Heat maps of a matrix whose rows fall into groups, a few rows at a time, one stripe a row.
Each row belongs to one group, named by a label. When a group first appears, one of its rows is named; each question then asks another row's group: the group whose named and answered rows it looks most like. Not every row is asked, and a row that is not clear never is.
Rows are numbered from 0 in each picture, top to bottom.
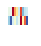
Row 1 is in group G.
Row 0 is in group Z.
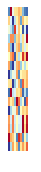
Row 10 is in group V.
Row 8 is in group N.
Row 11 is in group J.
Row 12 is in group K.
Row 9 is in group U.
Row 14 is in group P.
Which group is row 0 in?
U
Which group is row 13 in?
K
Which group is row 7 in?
J
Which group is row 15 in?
J
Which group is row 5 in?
K
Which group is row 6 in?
N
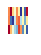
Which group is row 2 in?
P
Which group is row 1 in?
N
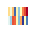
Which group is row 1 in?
Z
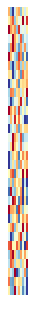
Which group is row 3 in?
Z
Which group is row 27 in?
Z
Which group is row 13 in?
J
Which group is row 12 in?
U
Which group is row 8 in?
J
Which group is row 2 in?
P
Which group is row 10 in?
G
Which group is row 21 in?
Z
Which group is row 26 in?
V
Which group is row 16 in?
J
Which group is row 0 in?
N
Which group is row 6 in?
N
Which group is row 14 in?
Z
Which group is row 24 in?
K
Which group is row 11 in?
P
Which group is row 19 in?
U
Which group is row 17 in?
J
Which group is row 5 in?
P
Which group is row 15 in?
Z
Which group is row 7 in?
N
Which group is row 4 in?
Z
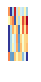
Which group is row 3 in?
J
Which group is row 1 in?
K
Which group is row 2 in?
J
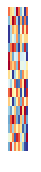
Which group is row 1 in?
Z
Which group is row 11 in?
G
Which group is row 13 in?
U
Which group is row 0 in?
V
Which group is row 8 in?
G
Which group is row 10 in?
N
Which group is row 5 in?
P
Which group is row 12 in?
Z
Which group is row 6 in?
P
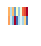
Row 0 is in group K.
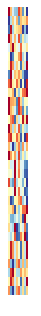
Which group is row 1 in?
J
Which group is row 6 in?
V
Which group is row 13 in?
P
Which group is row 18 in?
U
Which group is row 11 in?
P
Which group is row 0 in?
P
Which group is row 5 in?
G
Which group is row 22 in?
K
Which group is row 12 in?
K
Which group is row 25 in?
G
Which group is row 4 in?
Z
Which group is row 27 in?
V
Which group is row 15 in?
N
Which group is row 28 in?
N
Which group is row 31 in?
N
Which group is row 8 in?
V
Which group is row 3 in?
P
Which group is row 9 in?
K
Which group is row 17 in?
U
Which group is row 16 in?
P
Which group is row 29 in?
Z
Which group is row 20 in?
U
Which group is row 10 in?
P
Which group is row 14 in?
V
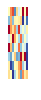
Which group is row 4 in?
P
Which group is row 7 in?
N
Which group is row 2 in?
P
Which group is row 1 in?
U
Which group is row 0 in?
K
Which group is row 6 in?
G
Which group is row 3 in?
Z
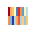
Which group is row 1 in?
N
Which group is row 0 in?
P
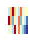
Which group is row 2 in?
U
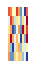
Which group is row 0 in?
V
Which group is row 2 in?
N
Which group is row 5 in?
G
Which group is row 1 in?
V
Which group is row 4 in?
N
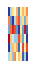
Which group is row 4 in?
J
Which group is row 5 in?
U
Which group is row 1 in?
N
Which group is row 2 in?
Z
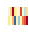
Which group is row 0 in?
Z
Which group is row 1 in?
K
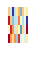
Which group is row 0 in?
N
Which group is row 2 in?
V
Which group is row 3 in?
P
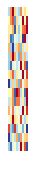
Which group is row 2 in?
K
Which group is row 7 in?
K
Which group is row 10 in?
V
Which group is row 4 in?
N
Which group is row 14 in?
J
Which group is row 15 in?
G
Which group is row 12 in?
Z
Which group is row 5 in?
Z
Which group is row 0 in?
Z
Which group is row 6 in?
G
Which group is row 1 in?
K
